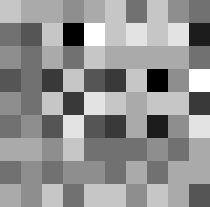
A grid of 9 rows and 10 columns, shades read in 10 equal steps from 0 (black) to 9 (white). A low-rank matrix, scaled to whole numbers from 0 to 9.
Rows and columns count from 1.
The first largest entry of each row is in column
1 5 5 10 5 4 4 7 3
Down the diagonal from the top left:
7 3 6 7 8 2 4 4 6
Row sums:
57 54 54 42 55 45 51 49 57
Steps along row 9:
down up down up same down up down down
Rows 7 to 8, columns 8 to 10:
5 4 6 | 4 6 6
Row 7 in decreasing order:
7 6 6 6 5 5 4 4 4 4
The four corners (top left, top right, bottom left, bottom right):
7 4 6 3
